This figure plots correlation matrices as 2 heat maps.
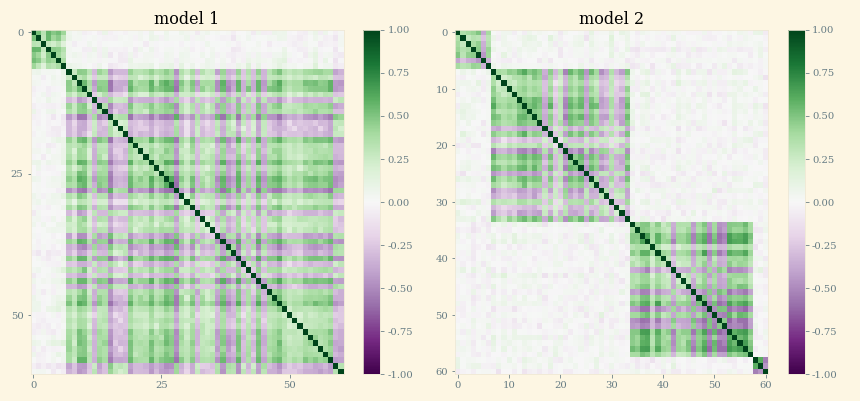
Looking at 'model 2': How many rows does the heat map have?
61
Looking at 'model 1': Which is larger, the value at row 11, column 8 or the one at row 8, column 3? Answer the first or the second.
the first
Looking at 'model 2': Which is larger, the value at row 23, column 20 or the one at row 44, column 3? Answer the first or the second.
the first
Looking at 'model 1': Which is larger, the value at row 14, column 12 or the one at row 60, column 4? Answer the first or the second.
the second
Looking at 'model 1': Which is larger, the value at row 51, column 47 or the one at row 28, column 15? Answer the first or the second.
the second
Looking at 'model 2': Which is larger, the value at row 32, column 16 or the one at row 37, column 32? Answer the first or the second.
the second
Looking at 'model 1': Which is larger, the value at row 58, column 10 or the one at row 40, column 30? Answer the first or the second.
the first
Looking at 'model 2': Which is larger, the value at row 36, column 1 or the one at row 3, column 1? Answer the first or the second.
the second
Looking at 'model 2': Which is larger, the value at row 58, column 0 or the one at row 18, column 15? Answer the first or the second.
the second
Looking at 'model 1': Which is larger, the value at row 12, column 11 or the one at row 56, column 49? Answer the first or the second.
the second
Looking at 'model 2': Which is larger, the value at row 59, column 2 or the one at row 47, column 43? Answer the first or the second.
the second
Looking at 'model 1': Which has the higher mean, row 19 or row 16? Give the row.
19
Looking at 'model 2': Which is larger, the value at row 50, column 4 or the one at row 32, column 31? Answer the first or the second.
the second
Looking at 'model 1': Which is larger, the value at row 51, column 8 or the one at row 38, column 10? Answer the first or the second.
the first
